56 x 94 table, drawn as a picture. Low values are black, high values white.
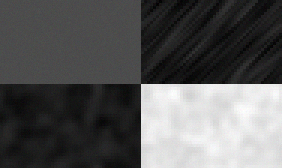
It is made of 2 by 2 panels. Panel 1,1: low, flat. Panel 1,2: very low, slanting up to the right, faint in contrast. Panel 2,1: very low, blotchy, faint in contrast. Panel 2,2: very high, blotchy, faint in contrast.
